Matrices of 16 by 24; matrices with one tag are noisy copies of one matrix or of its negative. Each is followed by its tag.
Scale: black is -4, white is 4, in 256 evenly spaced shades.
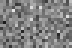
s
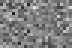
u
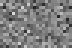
u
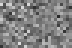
u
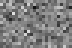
u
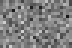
s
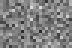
s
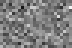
u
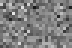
u
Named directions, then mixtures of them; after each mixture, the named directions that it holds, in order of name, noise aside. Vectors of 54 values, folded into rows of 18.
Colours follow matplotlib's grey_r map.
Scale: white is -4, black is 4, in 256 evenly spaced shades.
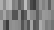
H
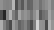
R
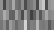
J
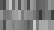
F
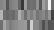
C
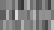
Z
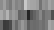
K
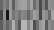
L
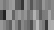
R, Z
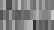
F, L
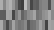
H, R, Z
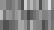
C, K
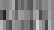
R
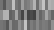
J, K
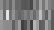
L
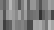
F, K, R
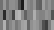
C, R, Z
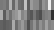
C, F, K
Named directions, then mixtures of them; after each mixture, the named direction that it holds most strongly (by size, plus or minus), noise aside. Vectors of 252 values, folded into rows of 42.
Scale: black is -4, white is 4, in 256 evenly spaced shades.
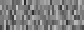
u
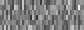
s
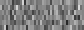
u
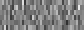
s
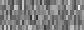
s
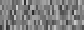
u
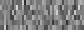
u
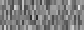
s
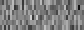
s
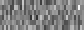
s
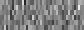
s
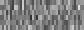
s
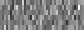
s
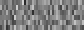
u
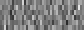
u
